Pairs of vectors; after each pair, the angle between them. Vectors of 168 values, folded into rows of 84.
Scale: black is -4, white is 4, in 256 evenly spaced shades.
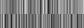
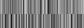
nearly parallel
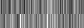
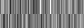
orthogonal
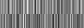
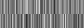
partly aligned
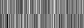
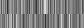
partly opposed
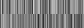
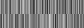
orthogonal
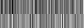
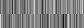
orthogonal
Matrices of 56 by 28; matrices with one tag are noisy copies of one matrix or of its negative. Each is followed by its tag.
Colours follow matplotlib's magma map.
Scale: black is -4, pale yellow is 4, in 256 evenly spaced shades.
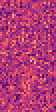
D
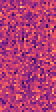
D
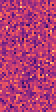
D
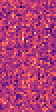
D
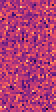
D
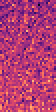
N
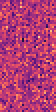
D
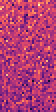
N
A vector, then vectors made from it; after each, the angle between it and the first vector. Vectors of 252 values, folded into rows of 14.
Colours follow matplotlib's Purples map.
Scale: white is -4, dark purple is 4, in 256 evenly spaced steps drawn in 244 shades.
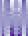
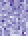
partly opposed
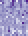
partly opposed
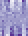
nearly parallel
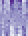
nearly opposite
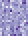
partly aligned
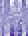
nearly parallel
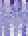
nearly opposite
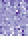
partly opposed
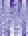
nearly opposite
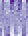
nearly opposite
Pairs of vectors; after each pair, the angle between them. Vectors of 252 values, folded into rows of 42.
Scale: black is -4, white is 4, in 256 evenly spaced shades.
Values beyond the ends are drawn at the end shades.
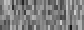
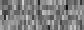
partly opposed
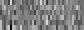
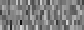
partly aligned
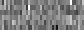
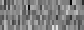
nearly opposite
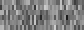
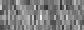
nearly opposite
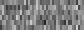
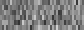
partly aligned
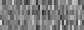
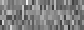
partly opposed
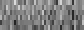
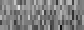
nearly parallel
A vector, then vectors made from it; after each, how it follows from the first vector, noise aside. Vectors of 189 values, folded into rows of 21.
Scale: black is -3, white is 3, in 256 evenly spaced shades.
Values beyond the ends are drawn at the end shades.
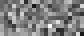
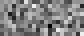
negated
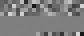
partly zeroed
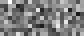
wrapped around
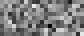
negated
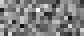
wrapped around
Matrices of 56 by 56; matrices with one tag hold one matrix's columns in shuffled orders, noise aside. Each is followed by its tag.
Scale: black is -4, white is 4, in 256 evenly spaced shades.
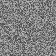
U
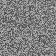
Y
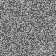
U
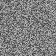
Y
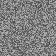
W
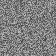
Y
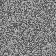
U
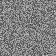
Y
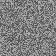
U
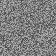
Y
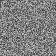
U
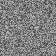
W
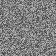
Y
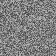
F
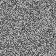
W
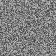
U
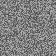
Y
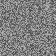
Y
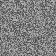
U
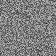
F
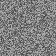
Y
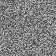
Y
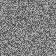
Y
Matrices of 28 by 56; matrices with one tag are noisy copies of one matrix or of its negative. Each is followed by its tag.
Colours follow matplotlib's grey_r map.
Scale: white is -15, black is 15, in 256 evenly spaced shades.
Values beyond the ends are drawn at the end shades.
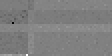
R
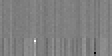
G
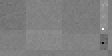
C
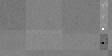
C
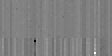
G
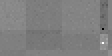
C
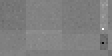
C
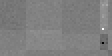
C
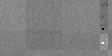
C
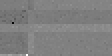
R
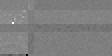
R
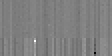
G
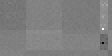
C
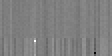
G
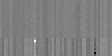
G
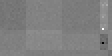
C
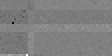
R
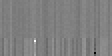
G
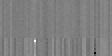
G
